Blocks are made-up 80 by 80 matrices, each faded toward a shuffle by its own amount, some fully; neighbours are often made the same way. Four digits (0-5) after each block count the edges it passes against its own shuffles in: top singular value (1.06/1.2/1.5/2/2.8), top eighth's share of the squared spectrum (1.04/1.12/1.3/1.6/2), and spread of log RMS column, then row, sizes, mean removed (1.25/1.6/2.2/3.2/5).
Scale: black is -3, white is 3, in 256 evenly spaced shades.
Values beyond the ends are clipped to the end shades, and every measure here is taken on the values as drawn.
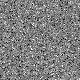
1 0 0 0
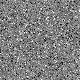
1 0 0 0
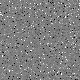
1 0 0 0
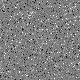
0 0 0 0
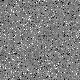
0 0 0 0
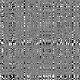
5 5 4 4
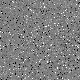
1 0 0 0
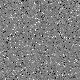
1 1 0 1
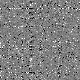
3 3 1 2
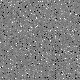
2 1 0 0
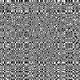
5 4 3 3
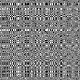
5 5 4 4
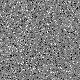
2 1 0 0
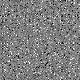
3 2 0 1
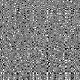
4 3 2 2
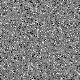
0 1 1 0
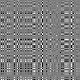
5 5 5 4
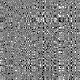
5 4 3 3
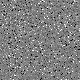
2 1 0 0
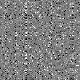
4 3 2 1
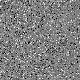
3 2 0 0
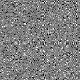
4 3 2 2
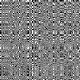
5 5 4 3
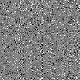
4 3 2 1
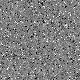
2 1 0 0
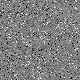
1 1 0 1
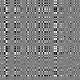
5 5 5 4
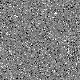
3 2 1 0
